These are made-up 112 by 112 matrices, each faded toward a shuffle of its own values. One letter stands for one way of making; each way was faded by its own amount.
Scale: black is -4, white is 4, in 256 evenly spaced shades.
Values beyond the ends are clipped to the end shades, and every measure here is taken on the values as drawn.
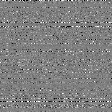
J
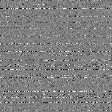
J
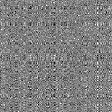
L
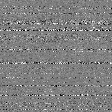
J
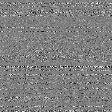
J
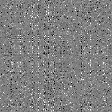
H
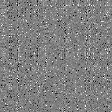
H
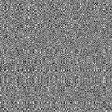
L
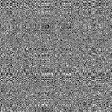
L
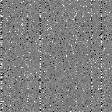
H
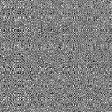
L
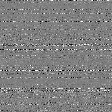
J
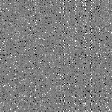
H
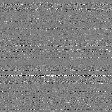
J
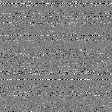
J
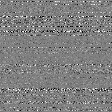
J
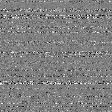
J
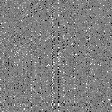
H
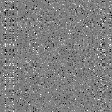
H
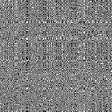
L
